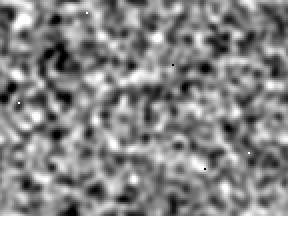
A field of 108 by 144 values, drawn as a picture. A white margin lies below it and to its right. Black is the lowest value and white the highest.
Seam: none. Odd rows or columns: none. Grain: blotchy. Average level on the scale: 50%. Stripes: none. Lone odd cells: 5, 3 higher and 2 lower than their neighbours. Slope: none.
